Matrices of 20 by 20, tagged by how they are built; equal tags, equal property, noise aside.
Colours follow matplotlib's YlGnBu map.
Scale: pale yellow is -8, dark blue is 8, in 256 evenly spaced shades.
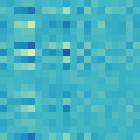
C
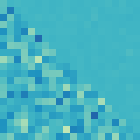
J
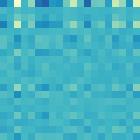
C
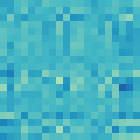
C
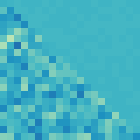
J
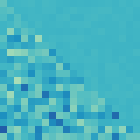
J
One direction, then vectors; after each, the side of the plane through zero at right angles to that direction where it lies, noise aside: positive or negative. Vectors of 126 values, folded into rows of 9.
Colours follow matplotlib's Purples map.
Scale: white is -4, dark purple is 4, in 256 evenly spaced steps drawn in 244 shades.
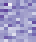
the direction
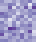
negative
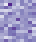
negative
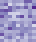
positive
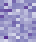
positive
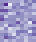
positive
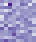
negative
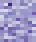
negative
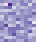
negative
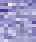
positive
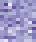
positive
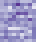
positive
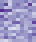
positive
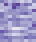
positive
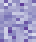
negative
